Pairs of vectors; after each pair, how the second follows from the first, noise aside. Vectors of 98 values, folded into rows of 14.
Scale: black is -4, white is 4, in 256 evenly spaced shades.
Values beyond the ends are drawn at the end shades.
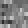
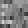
negated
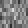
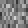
reversed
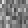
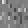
partly zeroed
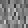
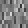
wrapped around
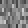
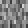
reversed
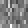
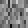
negated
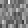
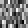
scaled up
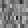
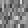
sign-scrambled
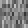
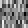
scaled up
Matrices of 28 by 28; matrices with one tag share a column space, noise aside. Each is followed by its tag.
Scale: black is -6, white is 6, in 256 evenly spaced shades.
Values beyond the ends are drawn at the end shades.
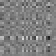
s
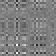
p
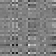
p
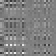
p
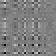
p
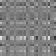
s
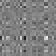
s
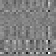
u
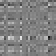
s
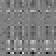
u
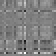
u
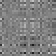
p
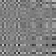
p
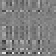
u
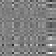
p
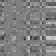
s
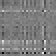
u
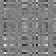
p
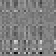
u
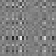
s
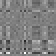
u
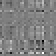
u
